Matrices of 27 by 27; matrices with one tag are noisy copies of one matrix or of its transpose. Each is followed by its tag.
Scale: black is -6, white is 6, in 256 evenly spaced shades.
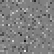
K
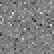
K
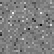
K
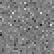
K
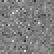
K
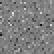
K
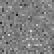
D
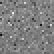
K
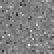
D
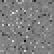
K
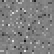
K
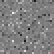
K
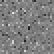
K
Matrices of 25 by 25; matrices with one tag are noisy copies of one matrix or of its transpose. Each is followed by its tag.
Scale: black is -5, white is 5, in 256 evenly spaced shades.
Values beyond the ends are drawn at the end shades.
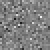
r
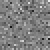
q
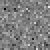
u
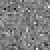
u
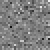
q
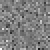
q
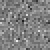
r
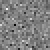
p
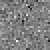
r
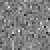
p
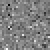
u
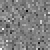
q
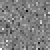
q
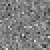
u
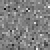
u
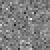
p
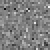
u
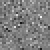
r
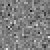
u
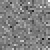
q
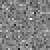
p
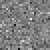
p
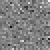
q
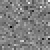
q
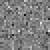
p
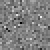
r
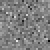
r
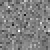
p
